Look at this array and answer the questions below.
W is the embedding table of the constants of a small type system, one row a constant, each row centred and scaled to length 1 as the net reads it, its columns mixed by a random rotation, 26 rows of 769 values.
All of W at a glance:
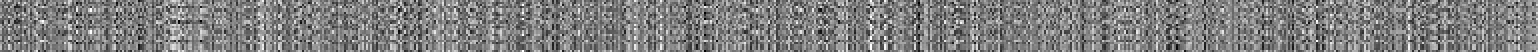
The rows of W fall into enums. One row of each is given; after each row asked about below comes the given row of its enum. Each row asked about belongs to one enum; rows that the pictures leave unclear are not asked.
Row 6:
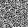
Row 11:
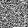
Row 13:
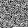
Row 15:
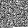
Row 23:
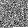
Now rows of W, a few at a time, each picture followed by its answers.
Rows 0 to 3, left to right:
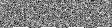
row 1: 13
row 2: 6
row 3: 11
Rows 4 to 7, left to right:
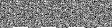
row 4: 15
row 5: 15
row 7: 13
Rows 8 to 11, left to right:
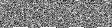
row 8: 23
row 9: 6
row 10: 11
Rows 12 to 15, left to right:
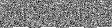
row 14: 23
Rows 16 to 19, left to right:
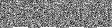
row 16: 15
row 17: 6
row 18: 23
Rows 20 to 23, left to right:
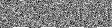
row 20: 11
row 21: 13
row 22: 23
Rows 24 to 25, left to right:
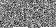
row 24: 23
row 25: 6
